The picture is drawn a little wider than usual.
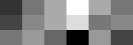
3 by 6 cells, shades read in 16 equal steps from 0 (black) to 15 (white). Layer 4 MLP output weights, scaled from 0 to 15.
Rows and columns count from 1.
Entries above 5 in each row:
5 5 4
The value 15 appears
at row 1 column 4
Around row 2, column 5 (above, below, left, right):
10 9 13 8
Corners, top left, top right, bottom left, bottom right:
3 7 7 4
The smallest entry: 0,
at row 3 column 4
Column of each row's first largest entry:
4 4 2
